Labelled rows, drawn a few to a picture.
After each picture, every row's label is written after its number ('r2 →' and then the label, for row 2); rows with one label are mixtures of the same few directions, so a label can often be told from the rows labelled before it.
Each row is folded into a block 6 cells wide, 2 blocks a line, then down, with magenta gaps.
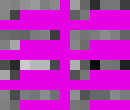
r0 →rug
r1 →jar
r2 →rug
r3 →rug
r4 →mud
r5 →jar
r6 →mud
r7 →mud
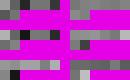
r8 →jar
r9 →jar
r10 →jar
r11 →rug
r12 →rug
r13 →rug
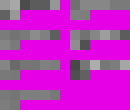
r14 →mud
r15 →mud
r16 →rug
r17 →rug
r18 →mud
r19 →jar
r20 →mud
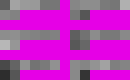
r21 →mud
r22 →rug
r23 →jar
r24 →jar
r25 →jar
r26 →rug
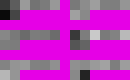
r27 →jar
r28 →jar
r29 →jar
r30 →jar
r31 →jar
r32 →rug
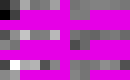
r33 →jar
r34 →mud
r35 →jar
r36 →jar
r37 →mud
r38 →rug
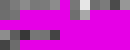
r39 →jar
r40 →mud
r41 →jar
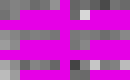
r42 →rug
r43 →rug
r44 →jar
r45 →rug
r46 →jar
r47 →jar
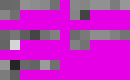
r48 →mud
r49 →rug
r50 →rug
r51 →mud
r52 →mud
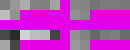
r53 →jar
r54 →jar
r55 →mud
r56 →jar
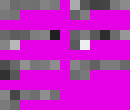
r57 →mud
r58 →mud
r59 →rug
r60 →rug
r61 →jar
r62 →jar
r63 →mud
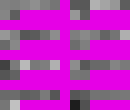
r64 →rug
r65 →mud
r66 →mud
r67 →rug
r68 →jar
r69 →mud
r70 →rug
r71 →jar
